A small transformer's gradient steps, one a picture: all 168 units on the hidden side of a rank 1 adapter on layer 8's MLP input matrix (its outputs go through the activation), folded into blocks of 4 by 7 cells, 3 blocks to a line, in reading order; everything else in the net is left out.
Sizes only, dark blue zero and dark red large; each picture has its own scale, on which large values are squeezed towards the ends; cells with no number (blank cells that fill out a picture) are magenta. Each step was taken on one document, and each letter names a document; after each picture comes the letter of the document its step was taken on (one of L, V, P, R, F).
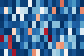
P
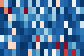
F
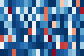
P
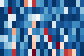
P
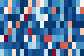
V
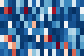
F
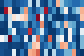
F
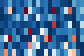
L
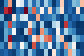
L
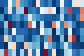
L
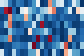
F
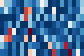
V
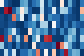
F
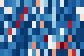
V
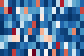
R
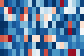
P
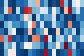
L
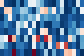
P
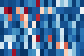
R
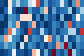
V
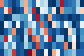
F
